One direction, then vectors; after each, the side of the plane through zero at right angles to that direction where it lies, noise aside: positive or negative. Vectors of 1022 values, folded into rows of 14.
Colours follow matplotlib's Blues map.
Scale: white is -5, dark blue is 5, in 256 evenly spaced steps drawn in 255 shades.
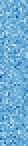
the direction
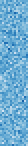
negative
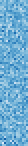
positive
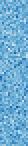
positive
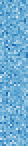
negative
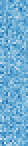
negative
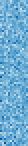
positive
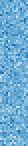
negative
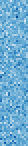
positive
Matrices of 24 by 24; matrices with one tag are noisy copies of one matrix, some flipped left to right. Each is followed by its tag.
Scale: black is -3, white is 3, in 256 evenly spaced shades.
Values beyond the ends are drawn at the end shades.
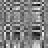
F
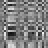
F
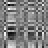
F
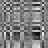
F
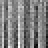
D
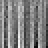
D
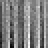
D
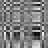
F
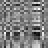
F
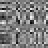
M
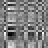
F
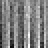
D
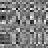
M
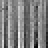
D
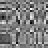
M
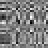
M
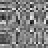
M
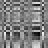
F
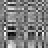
F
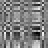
F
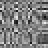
M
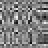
M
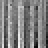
D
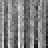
D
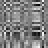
F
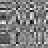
M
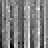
D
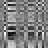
F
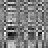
F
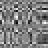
M
